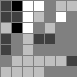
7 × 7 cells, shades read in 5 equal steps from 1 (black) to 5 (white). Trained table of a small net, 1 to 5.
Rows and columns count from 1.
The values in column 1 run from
2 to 4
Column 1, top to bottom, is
2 2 4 2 2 3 4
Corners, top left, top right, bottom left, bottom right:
2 4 4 3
